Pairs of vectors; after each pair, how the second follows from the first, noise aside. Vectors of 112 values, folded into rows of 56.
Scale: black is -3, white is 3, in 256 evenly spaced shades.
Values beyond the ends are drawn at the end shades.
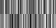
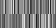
shuffled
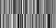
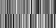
shuffled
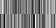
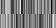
reversed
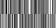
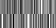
shuffled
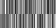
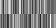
reversed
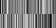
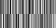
shuffled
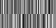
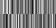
reversed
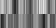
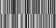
shuffled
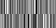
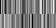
shuffled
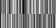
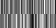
reversed
